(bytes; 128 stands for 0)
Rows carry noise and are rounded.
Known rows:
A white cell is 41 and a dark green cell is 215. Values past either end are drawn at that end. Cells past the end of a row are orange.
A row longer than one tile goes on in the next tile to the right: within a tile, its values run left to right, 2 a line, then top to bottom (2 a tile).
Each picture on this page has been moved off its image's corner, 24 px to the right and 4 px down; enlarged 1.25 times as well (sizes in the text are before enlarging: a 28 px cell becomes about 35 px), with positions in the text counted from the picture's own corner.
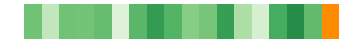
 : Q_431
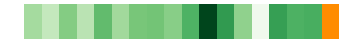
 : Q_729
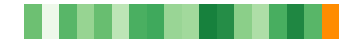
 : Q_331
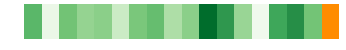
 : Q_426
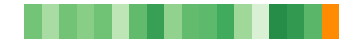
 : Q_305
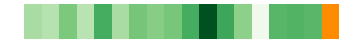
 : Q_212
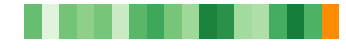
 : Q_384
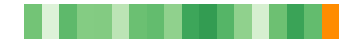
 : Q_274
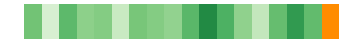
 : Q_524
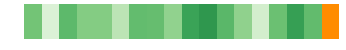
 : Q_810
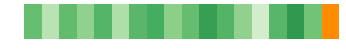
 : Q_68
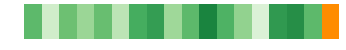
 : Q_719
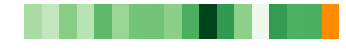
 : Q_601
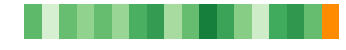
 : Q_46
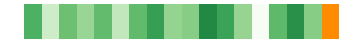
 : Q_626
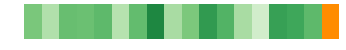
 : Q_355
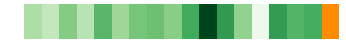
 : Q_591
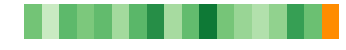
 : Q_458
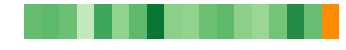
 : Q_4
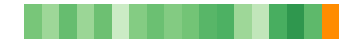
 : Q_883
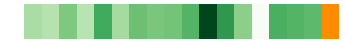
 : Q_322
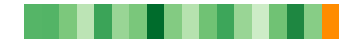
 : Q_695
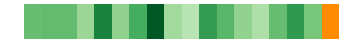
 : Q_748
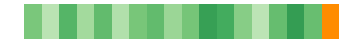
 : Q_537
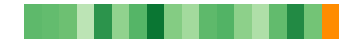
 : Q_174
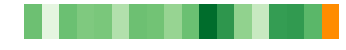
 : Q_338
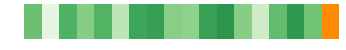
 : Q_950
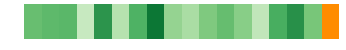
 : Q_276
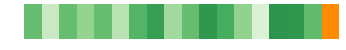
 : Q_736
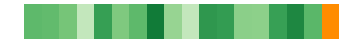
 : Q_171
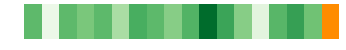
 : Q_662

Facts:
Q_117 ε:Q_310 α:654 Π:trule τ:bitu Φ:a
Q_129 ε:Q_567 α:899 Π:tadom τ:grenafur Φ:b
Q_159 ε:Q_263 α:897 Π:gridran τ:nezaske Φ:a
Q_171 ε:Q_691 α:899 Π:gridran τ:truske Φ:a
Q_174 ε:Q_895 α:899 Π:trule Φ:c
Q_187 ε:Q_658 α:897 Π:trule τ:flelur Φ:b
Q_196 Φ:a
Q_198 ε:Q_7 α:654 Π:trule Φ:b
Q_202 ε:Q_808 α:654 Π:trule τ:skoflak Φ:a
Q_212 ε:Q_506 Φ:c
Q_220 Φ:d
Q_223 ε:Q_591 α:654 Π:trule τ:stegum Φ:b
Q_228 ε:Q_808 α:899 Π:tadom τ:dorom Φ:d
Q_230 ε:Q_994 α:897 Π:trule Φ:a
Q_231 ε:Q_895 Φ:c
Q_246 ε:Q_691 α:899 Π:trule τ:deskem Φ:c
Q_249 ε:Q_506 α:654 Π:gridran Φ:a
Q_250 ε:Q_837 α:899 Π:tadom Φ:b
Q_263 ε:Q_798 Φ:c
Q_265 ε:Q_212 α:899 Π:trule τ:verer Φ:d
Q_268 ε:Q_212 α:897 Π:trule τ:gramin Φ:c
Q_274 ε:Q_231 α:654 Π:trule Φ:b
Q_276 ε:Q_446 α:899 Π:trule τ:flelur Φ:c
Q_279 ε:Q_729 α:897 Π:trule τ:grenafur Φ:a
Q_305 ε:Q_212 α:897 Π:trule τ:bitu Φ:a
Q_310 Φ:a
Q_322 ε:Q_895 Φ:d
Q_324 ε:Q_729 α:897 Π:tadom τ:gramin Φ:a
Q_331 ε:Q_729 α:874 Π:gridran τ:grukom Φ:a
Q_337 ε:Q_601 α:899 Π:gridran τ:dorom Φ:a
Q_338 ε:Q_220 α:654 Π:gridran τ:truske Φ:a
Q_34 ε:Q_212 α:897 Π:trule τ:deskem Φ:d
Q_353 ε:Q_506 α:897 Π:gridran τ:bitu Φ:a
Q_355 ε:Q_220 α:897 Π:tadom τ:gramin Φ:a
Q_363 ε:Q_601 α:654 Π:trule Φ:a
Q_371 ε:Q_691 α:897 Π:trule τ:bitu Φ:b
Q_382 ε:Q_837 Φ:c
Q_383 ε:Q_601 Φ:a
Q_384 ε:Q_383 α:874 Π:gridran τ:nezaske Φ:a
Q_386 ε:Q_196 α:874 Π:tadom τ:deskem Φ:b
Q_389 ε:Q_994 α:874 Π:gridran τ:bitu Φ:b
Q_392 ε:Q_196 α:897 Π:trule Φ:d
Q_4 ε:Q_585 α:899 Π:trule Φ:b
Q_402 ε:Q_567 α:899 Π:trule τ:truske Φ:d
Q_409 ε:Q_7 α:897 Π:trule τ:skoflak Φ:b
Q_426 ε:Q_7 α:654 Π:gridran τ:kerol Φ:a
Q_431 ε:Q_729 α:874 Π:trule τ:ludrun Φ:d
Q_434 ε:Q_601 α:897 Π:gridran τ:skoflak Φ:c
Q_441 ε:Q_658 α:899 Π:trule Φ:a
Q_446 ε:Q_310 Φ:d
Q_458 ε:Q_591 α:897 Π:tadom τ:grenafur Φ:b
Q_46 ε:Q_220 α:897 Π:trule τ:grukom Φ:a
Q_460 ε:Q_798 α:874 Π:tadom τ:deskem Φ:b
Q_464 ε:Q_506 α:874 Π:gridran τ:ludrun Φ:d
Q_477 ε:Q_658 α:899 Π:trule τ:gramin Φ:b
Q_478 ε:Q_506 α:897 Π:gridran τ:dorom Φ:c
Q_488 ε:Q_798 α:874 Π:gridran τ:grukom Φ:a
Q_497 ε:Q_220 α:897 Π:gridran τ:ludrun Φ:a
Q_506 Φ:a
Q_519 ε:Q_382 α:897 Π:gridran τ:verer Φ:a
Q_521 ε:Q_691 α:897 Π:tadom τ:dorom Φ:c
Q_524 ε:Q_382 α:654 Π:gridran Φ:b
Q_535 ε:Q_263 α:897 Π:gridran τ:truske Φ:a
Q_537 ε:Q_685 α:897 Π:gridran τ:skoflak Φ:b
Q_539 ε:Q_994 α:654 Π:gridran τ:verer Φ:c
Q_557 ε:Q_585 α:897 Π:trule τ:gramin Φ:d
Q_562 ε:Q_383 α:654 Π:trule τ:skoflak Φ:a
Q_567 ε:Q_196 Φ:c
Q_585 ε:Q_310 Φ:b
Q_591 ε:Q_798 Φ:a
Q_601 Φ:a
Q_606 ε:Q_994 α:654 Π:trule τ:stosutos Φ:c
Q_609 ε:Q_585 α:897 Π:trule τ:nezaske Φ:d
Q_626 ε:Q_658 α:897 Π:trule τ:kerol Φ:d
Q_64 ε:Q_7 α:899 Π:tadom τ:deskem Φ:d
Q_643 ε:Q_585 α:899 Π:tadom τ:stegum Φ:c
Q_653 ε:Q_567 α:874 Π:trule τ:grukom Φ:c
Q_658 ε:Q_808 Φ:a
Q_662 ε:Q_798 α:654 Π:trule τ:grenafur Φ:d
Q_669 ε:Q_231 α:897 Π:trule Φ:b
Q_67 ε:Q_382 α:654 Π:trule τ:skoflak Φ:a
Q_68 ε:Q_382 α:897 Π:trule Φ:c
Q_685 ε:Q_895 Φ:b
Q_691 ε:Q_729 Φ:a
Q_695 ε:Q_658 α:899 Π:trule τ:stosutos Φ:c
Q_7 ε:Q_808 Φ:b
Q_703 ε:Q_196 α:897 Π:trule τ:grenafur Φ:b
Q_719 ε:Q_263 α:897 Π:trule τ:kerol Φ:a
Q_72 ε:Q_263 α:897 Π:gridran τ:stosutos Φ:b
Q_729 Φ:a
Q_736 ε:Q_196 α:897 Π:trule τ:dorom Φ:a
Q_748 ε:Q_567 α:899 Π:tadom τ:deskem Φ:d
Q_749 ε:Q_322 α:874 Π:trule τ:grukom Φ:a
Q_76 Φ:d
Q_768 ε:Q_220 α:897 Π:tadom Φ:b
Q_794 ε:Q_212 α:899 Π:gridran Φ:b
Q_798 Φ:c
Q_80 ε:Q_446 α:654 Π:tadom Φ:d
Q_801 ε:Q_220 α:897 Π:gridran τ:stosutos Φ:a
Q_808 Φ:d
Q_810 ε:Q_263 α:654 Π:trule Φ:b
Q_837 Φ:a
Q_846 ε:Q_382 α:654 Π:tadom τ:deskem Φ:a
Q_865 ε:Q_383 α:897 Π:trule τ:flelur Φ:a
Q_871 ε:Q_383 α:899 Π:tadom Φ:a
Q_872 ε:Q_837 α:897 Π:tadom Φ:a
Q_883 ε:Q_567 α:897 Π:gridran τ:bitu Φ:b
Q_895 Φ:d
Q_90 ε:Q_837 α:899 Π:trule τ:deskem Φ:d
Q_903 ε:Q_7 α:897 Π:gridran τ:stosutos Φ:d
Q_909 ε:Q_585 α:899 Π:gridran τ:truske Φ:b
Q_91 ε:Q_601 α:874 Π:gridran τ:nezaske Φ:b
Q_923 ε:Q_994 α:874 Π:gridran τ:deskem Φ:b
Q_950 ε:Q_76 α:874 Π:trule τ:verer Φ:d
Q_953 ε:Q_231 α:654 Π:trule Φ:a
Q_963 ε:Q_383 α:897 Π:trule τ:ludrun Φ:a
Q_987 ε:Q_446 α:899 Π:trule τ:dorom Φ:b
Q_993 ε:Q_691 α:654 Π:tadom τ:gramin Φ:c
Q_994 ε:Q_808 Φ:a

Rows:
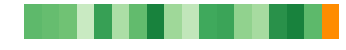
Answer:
Q_337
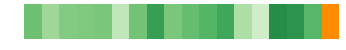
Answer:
Q_963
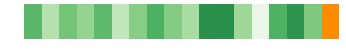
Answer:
Q_903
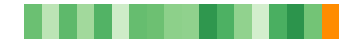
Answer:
Q_478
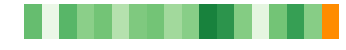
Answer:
Q_539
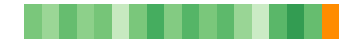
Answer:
Q_371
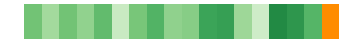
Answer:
Q_353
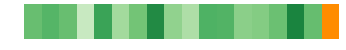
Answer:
Q_794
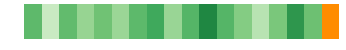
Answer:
Q_703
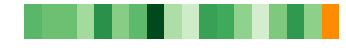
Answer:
Q_64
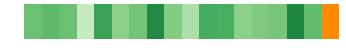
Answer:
Q_909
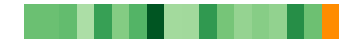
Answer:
Q_129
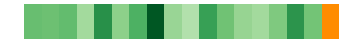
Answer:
Q_643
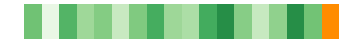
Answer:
Q_923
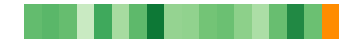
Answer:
Q_987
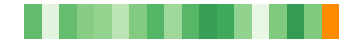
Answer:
Q_198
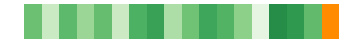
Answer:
Q_865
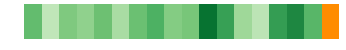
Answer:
Q_159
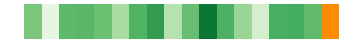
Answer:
Q_846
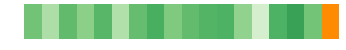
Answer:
Q_268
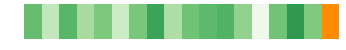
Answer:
Q_187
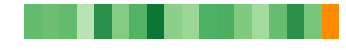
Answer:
Q_246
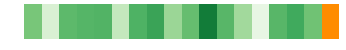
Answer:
Q_80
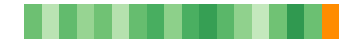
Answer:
Q_669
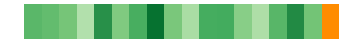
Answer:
Q_402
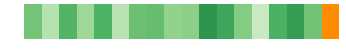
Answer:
Q_434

